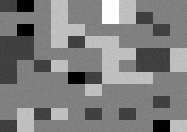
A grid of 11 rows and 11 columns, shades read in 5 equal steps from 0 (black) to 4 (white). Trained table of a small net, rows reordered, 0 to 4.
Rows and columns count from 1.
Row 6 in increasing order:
1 1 1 1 2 2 2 2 3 3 3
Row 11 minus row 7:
0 1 0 0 2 1 -1 -1 -1 -2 1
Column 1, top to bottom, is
1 2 2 1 1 1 1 2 2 2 1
